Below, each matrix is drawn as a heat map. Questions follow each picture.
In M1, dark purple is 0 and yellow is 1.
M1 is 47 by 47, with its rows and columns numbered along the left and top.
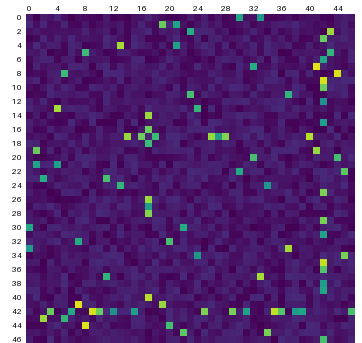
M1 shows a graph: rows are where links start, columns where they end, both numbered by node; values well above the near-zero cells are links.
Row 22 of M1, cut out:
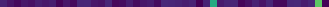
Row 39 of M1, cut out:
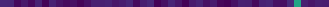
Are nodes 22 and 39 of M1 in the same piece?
no
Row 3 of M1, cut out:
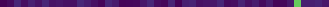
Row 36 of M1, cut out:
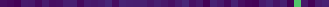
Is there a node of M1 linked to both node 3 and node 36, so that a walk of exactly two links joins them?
yes
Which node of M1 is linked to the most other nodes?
node 42
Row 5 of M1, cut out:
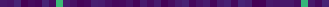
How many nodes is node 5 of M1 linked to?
2
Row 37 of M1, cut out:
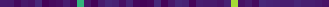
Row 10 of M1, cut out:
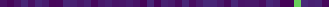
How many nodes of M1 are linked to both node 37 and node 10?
0
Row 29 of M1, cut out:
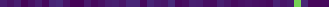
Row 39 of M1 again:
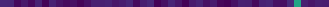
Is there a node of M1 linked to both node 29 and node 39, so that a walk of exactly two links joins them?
yes
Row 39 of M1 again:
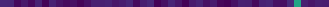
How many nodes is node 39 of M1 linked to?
1
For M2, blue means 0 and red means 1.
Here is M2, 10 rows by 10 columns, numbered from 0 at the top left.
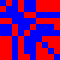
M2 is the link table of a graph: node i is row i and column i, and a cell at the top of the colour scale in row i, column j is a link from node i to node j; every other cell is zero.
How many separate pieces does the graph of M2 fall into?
1
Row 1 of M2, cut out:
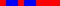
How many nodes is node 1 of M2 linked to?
6
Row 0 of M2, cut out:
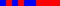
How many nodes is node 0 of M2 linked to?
6
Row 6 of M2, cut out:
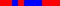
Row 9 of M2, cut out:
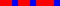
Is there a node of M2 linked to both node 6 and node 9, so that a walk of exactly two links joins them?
yes
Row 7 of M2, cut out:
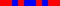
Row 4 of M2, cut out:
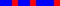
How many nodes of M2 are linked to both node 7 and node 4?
1
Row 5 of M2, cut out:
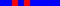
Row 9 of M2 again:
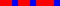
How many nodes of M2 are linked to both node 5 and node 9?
1
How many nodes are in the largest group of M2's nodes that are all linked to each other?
7
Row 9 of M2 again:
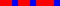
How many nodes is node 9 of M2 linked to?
7
